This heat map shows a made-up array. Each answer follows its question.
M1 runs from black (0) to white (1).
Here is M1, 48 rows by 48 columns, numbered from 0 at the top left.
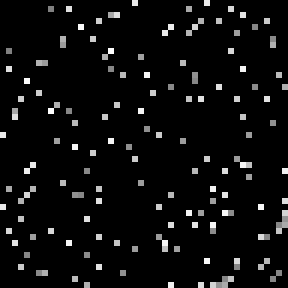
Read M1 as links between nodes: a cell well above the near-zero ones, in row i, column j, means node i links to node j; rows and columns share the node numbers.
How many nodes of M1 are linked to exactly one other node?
3
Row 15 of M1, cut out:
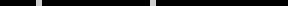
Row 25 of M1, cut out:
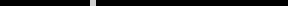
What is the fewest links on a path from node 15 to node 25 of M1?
1
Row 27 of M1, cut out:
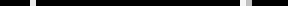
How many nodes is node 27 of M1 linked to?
3
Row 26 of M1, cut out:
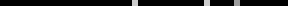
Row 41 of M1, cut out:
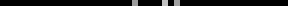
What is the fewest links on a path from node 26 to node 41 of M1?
2
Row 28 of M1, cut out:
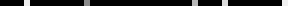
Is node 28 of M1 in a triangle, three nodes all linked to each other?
yes
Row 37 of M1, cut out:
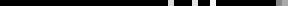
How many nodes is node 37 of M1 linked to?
5
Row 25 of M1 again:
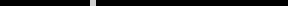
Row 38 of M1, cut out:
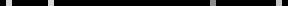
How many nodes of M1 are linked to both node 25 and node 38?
0
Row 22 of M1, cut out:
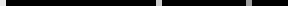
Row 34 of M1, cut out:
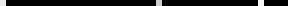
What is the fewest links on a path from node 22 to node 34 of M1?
2
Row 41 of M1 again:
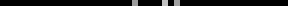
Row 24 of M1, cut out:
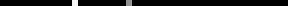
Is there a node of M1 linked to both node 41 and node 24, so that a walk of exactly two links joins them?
no
